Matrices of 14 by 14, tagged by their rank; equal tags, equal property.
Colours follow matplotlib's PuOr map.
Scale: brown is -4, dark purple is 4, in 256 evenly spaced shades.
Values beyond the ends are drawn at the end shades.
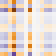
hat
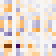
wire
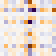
wire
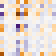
wire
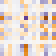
wire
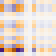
hat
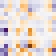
wire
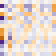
wire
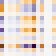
hat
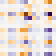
wire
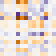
wire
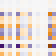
hat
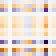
hat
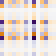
hat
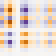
hat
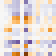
wire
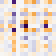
wire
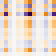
hat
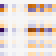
hat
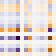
hat
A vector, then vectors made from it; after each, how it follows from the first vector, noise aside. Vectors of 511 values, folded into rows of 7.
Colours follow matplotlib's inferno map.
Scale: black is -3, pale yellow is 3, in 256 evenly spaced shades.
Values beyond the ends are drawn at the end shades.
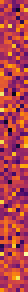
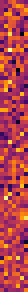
wrapped around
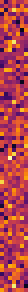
wrapped around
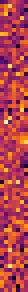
wrapped around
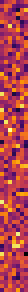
sign-scrambled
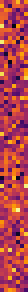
wrapped around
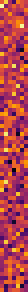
wrapped around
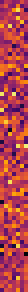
sign-scrambled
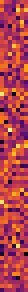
sign-scrambled
